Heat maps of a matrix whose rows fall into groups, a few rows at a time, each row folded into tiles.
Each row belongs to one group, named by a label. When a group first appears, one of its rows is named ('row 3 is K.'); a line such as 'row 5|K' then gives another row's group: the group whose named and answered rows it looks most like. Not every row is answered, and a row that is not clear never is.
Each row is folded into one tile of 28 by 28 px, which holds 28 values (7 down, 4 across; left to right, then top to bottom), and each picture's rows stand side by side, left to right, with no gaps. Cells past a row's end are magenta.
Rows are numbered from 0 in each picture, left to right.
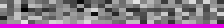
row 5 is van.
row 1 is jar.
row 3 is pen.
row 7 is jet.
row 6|jar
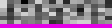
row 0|jet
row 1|jet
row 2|jar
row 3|jet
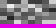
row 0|jar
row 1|jar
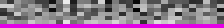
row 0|jar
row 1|pen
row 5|jar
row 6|pen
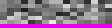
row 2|jar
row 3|pen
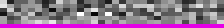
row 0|jar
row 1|pen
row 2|van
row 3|pen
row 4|jar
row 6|pen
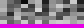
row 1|pen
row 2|van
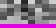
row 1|jar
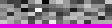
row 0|pen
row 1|pen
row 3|jar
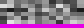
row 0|van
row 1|jet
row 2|jar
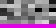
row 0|jar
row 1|van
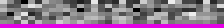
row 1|jar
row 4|pen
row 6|van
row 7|pen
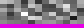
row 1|jar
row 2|jar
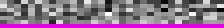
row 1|jet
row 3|van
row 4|jet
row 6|pen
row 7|van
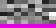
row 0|jar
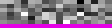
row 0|jet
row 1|van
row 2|van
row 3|jar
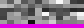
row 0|van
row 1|jar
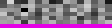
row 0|pen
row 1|jet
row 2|jet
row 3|jet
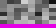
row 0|jar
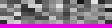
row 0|jar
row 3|pen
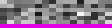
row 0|van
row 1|jet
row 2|jet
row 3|jet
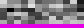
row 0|van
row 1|jar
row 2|van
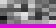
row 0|van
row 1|jet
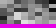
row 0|van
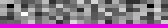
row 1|jet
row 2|jar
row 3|jet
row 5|jet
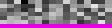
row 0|van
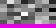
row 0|jet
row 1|van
